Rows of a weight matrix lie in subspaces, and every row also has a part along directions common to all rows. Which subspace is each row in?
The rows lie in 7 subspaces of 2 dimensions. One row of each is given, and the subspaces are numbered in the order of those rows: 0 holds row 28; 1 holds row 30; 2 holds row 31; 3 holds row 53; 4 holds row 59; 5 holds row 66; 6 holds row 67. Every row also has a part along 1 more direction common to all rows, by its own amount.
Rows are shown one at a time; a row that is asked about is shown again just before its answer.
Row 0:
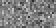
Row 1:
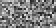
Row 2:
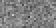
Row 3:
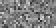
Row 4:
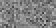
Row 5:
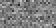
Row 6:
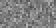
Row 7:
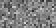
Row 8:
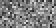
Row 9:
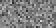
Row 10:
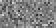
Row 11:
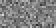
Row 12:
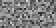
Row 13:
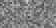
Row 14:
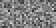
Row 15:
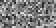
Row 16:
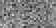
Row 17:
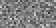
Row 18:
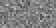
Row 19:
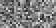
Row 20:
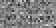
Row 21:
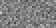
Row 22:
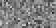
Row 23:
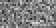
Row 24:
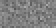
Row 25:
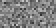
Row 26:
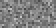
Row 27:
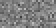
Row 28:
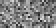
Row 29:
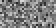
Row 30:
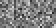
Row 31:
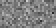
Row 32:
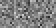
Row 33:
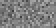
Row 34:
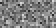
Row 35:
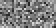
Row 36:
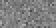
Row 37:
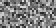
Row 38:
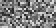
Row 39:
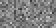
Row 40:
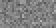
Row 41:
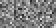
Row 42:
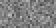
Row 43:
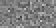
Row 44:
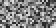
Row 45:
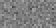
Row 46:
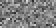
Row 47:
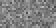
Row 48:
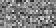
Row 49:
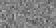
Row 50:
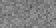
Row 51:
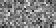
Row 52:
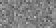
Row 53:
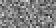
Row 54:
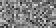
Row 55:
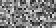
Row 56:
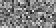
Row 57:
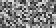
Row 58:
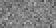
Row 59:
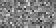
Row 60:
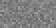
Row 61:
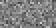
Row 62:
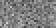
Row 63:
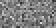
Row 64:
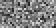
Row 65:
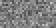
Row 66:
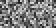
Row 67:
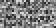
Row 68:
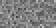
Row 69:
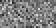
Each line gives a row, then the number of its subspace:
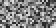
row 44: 0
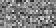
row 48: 6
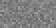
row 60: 0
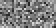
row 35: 4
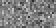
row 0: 2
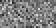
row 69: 3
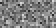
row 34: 5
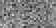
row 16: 2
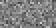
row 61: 5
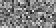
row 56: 4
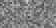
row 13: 6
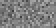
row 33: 3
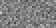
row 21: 5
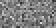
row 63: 5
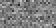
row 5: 6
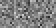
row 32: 1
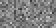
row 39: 1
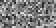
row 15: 6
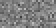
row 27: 5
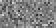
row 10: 3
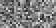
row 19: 0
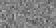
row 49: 1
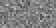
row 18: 0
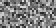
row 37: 0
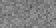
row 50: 2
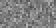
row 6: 2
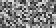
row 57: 3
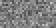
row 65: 0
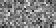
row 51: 4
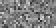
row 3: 0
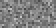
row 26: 2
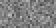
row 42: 3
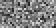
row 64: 4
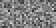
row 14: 4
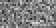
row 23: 1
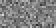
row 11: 3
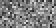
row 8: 4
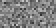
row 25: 0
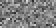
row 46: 6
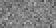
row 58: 4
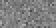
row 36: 2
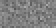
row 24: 0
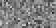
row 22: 2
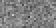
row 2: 2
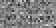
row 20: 6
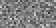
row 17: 5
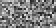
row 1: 4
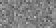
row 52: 1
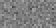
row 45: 4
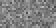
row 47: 0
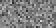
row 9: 3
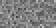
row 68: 5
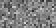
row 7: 4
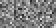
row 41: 1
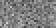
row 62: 2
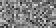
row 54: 1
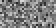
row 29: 3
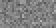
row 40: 3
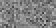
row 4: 1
